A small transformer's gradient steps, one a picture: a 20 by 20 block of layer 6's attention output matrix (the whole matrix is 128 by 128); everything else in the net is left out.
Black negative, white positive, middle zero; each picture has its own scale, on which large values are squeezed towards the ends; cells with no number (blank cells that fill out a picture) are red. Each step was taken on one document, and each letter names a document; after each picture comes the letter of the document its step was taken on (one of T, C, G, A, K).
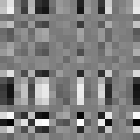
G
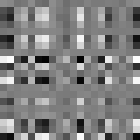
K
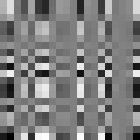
G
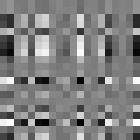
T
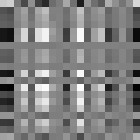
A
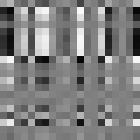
K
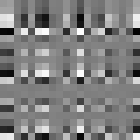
A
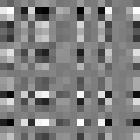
G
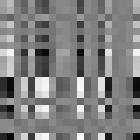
G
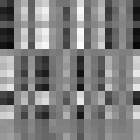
K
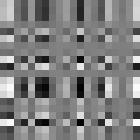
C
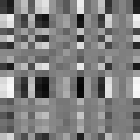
C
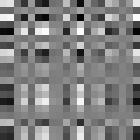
A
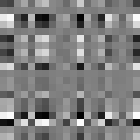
T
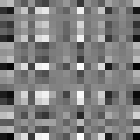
K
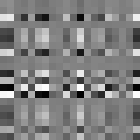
A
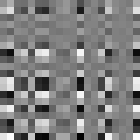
T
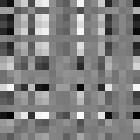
T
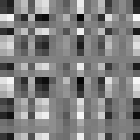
C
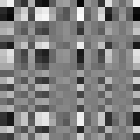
K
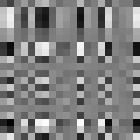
G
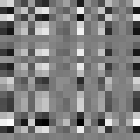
T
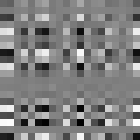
A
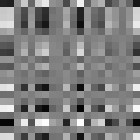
A
